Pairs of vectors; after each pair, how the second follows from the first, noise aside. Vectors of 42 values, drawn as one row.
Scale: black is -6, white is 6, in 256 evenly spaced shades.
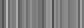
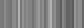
shuffled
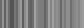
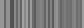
sign-scrambled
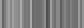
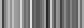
scaled up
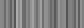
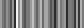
scaled up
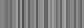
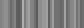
sign-scrambled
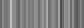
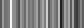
scaled up
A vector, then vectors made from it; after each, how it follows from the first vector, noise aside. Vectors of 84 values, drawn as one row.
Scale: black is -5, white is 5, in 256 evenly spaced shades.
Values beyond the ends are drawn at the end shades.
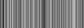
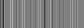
partly zeroed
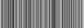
wrapped around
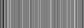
partly zeroed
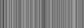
shrunk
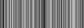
copied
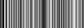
scaled up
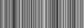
wrapped around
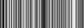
scaled up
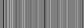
partly zeroed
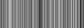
reversed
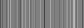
partly zeroed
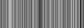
reversed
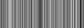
reversed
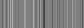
partly zeroed
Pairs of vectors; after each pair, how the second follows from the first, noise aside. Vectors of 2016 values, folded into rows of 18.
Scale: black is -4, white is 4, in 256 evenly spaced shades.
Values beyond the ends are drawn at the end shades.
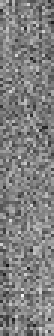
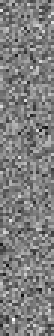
sign-scrambled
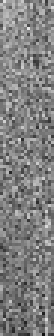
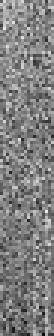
copied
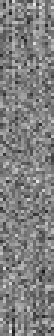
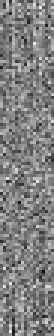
copied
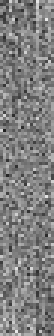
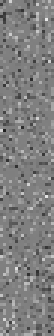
partly zeroed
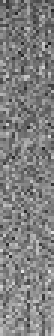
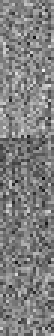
wrapped around
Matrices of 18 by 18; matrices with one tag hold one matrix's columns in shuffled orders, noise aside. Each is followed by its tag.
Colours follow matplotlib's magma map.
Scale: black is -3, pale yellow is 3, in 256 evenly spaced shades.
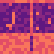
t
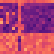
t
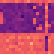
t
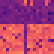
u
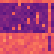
t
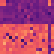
u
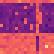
t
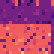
u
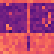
t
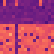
u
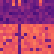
u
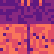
u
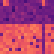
u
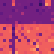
u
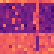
t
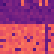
u
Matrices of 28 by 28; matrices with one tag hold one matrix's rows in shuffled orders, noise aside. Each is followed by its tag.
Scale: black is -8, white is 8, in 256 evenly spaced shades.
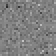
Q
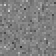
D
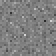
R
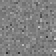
Q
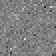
R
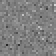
Q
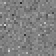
D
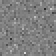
R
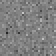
Q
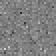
D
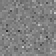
Q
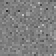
Q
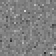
R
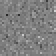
Q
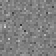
D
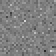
R
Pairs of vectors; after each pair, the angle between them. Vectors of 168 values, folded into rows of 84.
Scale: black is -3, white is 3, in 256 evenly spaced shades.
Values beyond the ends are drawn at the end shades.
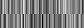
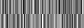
nearly opposite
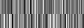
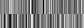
partly opposed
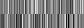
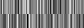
orthogonal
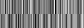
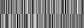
partly opposed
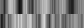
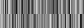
orthogonal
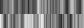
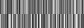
orthogonal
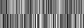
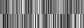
nearly parallel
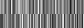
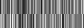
partly opposed
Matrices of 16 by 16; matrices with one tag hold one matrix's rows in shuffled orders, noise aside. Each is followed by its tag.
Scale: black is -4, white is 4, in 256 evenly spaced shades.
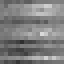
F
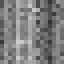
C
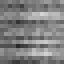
F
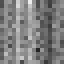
C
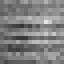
F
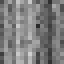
C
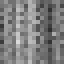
C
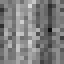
C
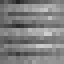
F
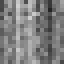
C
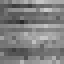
F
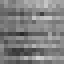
F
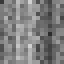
C
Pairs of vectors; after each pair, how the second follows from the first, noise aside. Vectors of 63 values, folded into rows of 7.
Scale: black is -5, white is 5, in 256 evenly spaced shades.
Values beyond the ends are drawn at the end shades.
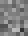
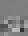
partly zeroed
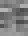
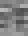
copied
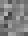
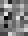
scaled up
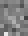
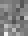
sign-scrambled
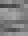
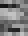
scaled up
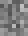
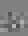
partly zeroed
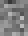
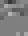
partly zeroed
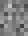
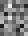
scaled up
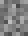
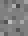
partly zeroed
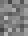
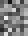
scaled up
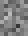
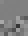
partly zeroed
